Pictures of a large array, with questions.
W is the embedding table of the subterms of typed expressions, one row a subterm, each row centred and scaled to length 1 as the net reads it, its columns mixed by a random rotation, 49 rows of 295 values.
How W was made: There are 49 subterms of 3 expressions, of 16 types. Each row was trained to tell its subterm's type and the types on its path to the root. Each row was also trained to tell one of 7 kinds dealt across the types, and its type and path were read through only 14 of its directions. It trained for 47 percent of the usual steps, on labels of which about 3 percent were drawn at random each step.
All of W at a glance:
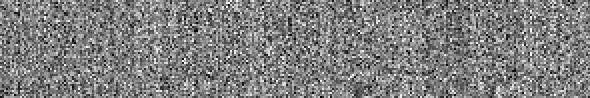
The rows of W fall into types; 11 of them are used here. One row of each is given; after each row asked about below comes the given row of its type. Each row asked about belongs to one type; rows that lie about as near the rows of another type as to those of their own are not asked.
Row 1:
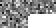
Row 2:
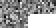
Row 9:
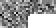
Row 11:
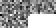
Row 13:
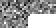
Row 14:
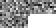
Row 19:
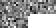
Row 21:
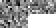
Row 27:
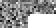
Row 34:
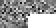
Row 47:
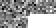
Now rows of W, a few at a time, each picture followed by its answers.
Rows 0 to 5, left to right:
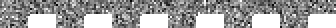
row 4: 1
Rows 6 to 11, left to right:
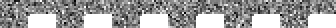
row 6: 21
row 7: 2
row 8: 14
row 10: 19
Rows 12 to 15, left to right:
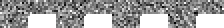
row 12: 14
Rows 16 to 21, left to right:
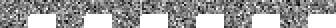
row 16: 21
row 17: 14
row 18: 2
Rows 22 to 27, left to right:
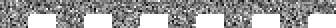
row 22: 1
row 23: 34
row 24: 47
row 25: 2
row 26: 21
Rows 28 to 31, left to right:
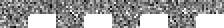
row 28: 1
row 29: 13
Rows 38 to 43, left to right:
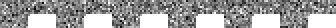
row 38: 19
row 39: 27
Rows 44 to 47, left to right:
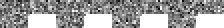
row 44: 11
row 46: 11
